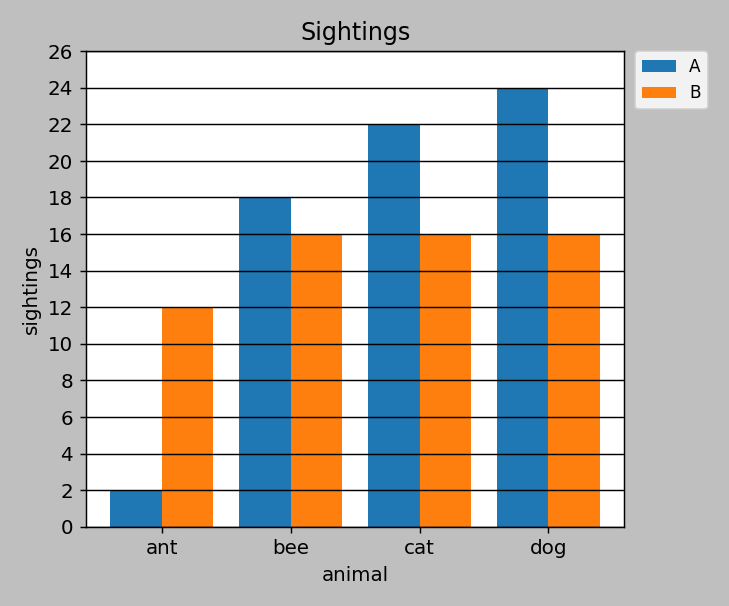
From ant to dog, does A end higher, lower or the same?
higher
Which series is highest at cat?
A
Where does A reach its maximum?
dog
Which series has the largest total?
A
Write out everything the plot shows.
Title: Sightings
x-axis: animal, ticks ant bee cat dog
y-axis: sightings, ticks 0 2 4 6 8 10 12 14 16 18 20 22 24 26
Legend: A, B
Values:
A: 2 18 22 24
B: 12 16 16 16
